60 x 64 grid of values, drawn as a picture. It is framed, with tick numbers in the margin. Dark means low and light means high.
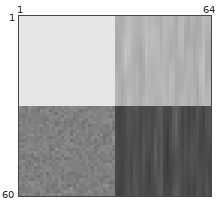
The table splits into 2 rows of 2 panels. Panel 1,1: very high, flat. Panel 1,2: high, streaked downward, faint in contrast. Panel 2,1: middling, fine-grained, faint in contrast. Panel 2,2: low, streaked downward, faint in contrast.
